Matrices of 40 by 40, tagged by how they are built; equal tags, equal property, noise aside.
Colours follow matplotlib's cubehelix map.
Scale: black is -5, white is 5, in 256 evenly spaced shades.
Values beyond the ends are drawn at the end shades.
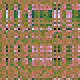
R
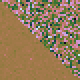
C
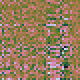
R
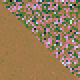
C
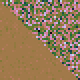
C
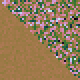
C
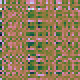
R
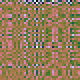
R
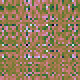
R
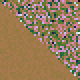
C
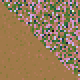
C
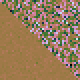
C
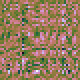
R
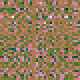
R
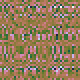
R
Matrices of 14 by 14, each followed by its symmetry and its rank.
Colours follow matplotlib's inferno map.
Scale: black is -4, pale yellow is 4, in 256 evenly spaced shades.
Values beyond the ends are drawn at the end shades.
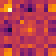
symmetric, rank two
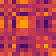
symmetric, rank two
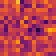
neither, rank three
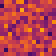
neither, full rank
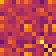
symmetric, rank three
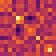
symmetric, rank three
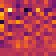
neither, rank three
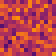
neither, full rank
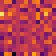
neither, rank three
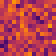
neither, full rank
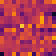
neither, rank three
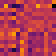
neither, rank three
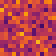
neither, full rank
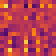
neither, rank three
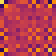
symmetric, rank two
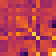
symmetric, rank three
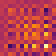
symmetric, rank two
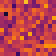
neither, full rank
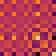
symmetric, rank two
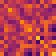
symmetric, rank three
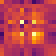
symmetric, rank two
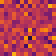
neither, rank three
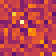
symmetric, rank three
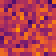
neither, full rank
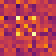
symmetric, rank three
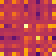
symmetric, rank two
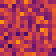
neither, full rank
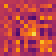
symmetric, rank three
